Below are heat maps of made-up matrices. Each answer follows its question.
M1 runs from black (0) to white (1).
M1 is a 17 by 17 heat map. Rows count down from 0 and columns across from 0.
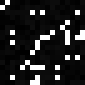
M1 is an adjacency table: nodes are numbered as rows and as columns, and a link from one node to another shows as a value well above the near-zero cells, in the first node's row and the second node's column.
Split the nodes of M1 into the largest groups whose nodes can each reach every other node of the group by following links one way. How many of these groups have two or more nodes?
3
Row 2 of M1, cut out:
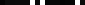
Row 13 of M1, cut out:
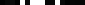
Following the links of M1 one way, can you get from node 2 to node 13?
yes
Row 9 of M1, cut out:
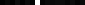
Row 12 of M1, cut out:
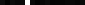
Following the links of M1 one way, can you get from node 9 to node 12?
no
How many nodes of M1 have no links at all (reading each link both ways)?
2
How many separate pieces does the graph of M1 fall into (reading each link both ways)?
5
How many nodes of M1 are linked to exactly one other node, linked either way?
7
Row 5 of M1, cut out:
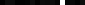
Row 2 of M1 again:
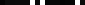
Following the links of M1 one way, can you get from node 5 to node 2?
no
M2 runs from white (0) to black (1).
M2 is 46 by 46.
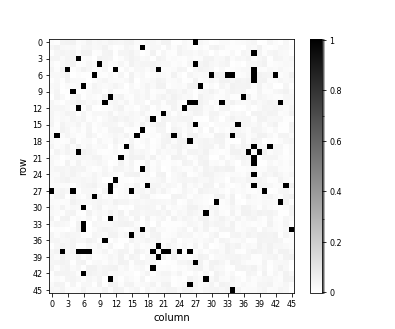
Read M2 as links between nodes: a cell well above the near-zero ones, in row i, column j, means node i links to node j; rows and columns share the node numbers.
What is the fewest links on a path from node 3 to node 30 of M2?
4
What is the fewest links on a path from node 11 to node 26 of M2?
1
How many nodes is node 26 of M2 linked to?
4
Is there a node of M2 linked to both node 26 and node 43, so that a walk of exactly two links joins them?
yes
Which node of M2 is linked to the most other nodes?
node 38
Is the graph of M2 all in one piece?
yes
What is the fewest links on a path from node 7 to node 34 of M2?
3
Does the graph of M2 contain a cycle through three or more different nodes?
no
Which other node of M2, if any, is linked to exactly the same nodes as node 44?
node 18
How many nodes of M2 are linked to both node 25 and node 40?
0
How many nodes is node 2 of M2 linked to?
1
